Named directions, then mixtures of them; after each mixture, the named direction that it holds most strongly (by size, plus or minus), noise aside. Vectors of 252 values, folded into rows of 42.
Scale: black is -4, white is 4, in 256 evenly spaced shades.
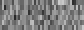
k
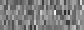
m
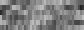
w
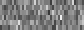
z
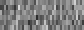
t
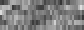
w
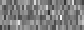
z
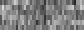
w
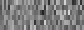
m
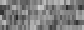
w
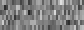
m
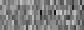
m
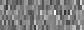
m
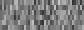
k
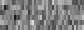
k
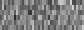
k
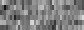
w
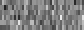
z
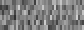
t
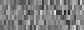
m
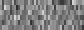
k
